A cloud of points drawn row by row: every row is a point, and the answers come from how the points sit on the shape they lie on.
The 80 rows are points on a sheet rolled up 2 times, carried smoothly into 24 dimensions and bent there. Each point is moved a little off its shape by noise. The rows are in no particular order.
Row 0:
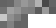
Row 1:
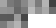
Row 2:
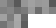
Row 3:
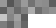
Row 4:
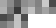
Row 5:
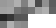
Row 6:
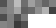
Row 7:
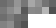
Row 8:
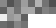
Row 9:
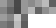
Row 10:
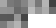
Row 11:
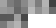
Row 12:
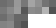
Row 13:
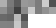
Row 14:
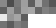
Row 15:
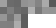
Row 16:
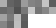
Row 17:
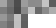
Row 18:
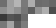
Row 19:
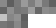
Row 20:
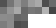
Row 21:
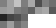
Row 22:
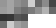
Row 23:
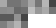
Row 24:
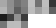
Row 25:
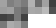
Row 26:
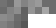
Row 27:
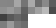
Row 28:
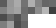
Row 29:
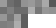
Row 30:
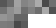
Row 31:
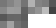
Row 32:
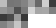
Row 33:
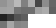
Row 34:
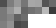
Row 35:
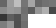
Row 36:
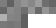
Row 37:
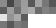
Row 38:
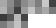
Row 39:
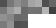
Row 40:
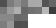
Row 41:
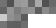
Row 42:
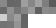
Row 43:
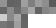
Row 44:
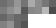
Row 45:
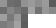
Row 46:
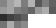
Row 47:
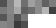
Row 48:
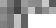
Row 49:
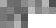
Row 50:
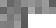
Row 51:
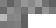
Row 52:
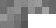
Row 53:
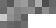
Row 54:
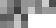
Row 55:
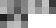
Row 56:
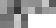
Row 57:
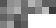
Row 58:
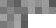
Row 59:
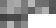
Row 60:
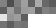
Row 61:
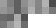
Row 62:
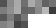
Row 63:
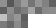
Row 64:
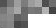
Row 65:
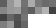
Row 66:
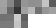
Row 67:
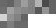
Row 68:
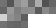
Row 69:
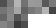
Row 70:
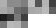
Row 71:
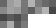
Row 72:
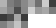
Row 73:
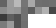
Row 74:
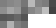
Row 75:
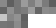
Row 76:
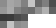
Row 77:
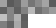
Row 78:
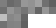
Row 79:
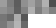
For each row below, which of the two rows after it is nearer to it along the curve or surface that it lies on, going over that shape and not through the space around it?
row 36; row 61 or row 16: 16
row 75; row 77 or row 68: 77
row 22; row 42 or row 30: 30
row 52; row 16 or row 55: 16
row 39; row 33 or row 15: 33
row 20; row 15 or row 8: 8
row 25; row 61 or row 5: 61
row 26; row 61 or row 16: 16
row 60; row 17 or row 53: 53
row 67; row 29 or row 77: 77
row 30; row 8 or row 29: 8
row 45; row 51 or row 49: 49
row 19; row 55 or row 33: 55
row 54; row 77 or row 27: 77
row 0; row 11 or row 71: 71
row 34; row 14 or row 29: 14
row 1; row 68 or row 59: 59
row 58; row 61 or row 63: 61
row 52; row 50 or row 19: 19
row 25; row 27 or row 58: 27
